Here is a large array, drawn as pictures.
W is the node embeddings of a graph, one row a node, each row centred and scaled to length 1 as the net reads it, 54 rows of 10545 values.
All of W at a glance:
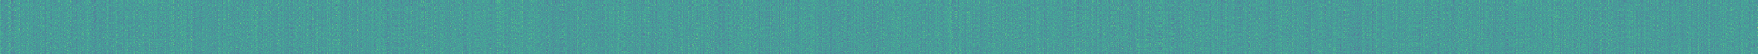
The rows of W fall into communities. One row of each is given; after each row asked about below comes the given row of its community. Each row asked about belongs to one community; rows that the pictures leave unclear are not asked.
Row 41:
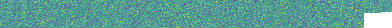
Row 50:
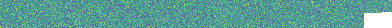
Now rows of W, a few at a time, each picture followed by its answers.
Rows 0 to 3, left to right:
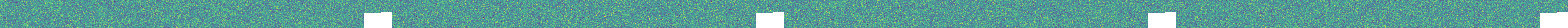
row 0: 50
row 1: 50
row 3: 50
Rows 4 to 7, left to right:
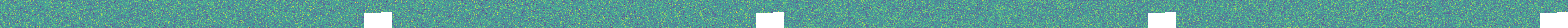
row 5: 41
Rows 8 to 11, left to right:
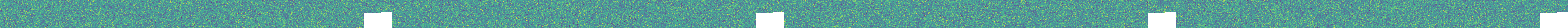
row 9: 41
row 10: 41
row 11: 50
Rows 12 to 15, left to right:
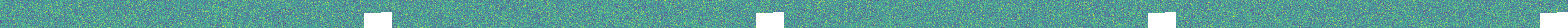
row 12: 50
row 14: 41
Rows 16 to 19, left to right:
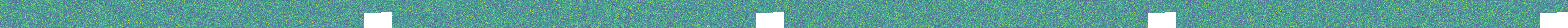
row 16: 50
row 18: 50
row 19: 50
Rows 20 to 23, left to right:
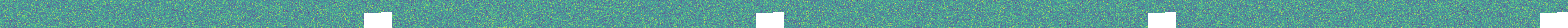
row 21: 50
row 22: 41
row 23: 41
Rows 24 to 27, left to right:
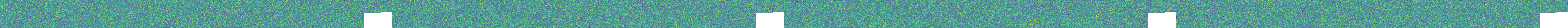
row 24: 50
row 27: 41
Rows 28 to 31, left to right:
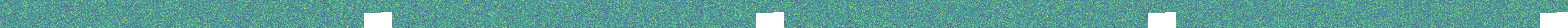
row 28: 41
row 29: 50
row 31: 41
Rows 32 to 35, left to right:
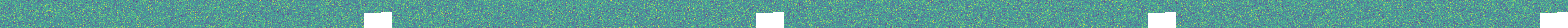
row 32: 50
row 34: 41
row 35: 41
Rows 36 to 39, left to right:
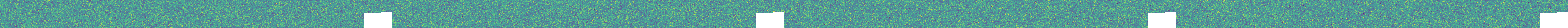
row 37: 41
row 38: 41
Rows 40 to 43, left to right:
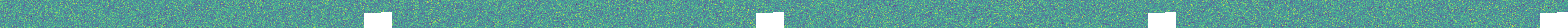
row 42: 50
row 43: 50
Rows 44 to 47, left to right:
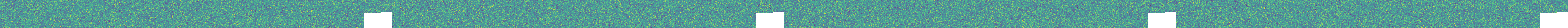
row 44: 50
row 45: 50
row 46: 50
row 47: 41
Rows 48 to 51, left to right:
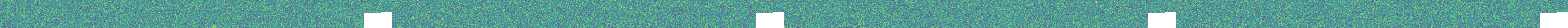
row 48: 41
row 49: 50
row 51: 41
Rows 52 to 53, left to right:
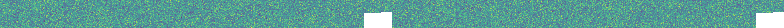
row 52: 50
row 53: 50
